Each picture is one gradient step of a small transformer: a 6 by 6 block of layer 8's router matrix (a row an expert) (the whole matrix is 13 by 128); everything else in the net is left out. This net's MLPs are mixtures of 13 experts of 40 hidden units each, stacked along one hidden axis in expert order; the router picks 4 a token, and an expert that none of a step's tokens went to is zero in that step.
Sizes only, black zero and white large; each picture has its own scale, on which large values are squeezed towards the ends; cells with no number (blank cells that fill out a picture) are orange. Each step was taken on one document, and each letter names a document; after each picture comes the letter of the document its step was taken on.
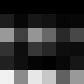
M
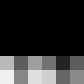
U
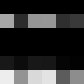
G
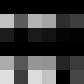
G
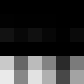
U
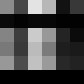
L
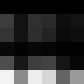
M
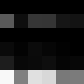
M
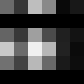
L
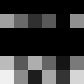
M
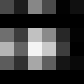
L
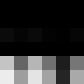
U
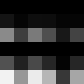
U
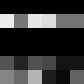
G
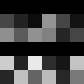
G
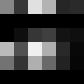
L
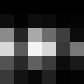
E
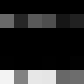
G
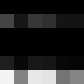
M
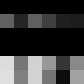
U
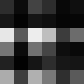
E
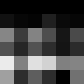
U
